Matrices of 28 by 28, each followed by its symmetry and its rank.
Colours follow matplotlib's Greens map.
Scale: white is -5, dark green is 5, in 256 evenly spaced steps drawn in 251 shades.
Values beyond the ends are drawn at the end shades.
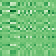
neither, rank two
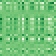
neither, rank two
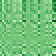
neither, rank two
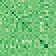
symmetric, rank five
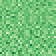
neither, rank five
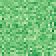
neither, rank five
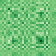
symmetric, rank three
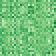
neither, rank five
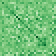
symmetric, rank five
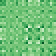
symmetric, rank three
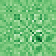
symmetric, rank three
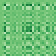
symmetric, rank two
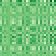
neither, rank two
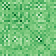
symmetric, rank five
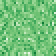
neither, rank five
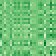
neither, rank two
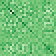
symmetric, rank five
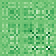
symmetric, rank three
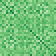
symmetric, rank five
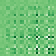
symmetric, rank two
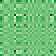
symmetric, rank two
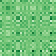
symmetric, rank three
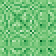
symmetric, rank three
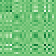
symmetric, rank two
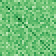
symmetric, rank five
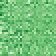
neither, rank five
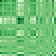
symmetric, rank two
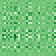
neither, rank two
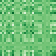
symmetric, rank two
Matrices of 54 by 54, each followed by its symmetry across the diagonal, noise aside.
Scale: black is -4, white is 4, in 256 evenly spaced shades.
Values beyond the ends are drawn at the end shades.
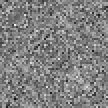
symmetric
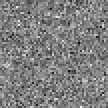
neither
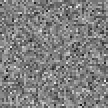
antisymmetric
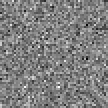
antisymmetric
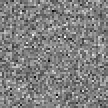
neither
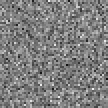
neither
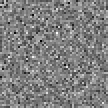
symmetric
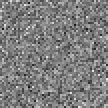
symmetric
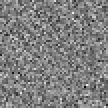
antisymmetric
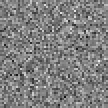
antisymmetric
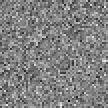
symmetric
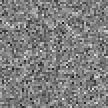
neither
